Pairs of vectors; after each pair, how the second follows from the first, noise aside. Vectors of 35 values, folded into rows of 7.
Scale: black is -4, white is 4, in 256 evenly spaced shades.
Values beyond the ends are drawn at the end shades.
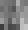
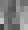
copied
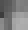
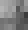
reversed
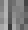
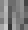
copied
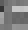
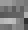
reversed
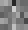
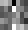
scaled up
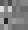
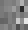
reversed
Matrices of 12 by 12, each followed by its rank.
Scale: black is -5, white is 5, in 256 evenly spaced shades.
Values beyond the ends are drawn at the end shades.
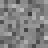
full rank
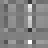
one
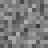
full rank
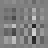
one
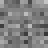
two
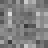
two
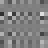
one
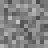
full rank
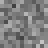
full rank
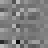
two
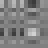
one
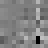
two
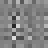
two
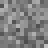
full rank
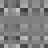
one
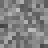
full rank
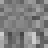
two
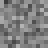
full rank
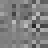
two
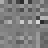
two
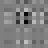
one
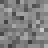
full rank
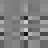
one
